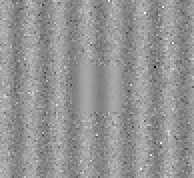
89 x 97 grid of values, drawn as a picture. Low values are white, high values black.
Odd patch: calmer, in the centre. Slope: none. Average level on the scale: 40%. Calmest part: centre. Seam: none. Stripes: upright, repeating 7 times.
